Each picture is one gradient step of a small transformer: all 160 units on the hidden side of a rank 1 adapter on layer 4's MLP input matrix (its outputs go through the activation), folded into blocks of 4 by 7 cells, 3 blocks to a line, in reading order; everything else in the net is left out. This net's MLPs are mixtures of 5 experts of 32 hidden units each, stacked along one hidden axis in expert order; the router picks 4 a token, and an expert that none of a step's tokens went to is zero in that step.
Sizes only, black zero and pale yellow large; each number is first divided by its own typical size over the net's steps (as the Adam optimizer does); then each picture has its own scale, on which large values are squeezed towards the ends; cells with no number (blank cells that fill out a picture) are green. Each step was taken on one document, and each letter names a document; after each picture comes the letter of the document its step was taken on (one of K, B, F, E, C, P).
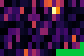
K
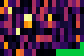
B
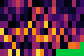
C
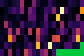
K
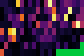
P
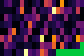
K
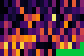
C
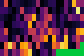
C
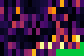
K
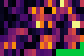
P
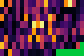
C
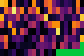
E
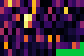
B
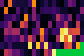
C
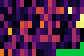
P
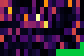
B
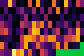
C
